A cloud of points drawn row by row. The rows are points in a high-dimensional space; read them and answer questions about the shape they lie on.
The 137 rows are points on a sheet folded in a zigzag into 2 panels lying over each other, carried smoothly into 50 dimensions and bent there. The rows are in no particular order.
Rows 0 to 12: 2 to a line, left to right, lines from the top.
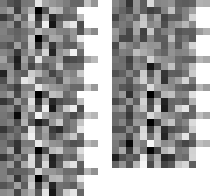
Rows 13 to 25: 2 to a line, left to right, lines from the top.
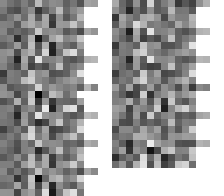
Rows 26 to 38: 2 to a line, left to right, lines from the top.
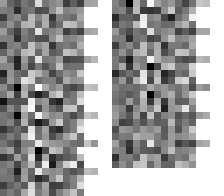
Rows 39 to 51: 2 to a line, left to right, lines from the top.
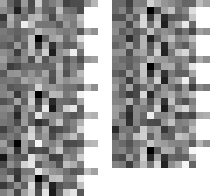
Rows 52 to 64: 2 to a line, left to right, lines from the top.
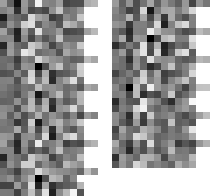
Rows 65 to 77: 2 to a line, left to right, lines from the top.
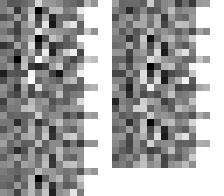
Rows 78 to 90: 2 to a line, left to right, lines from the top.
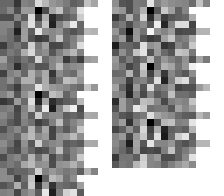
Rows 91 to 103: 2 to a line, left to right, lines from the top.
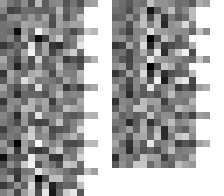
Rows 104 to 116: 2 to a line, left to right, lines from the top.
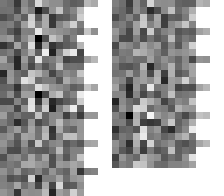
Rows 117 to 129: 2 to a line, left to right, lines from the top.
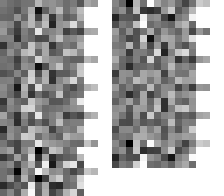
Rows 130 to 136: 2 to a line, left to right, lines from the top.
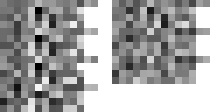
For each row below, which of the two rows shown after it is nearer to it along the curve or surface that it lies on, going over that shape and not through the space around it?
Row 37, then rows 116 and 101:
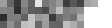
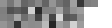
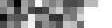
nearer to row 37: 101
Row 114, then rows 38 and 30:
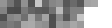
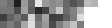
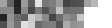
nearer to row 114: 38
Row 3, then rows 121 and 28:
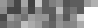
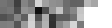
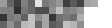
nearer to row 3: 121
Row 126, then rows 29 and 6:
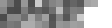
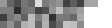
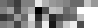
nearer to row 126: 6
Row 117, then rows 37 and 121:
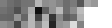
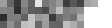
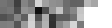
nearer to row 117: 121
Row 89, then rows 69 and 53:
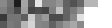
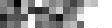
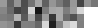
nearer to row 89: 69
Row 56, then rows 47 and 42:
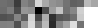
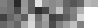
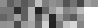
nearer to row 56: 47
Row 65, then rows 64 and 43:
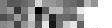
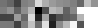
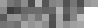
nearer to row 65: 64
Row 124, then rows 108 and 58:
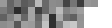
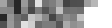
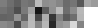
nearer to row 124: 108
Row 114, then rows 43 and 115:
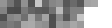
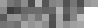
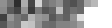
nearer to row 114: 43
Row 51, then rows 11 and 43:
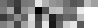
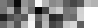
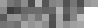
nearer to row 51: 11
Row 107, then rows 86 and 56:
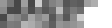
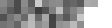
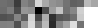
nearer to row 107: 86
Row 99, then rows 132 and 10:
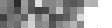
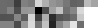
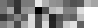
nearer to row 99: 132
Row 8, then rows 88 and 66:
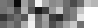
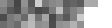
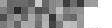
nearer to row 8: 88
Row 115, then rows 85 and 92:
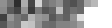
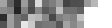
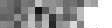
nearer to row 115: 92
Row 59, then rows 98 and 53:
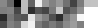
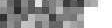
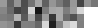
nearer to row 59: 98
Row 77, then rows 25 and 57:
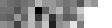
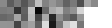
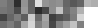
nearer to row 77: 57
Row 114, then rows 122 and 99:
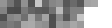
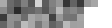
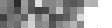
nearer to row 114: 99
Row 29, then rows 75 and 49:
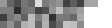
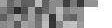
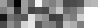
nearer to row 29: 75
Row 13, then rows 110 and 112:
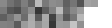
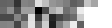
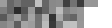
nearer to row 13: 110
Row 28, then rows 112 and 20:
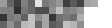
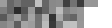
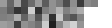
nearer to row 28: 112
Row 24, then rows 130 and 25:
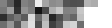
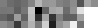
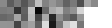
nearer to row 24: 25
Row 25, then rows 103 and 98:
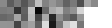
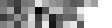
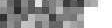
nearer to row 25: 103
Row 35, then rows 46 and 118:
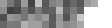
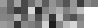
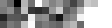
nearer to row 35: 118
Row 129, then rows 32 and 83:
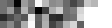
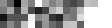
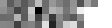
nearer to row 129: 32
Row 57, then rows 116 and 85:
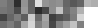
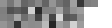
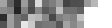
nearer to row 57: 116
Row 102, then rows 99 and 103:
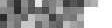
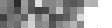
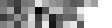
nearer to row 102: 103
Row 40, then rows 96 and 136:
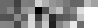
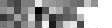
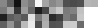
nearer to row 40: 96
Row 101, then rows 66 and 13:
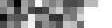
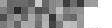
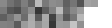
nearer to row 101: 66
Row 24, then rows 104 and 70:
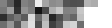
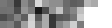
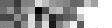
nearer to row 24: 70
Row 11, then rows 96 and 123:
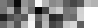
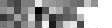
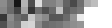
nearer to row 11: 96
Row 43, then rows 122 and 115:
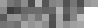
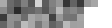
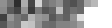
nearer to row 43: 115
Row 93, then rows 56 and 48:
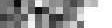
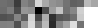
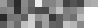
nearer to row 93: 56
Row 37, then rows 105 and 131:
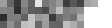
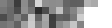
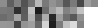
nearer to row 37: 131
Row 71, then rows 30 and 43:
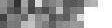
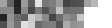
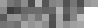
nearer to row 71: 43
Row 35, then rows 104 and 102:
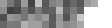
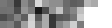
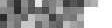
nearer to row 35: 104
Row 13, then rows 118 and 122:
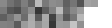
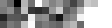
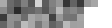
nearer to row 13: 118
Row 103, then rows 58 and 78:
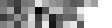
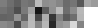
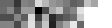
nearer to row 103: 78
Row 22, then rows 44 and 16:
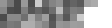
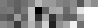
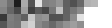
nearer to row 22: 16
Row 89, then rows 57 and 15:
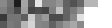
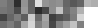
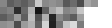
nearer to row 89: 57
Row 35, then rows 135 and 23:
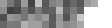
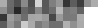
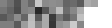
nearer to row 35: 23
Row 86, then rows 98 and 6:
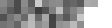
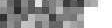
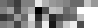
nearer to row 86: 6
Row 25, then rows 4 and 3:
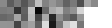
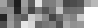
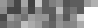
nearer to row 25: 4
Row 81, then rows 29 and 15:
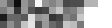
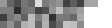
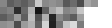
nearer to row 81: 29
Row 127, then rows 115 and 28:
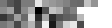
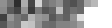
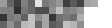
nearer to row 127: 28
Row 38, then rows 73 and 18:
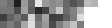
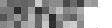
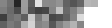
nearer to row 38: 18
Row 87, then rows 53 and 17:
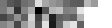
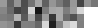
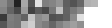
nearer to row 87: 53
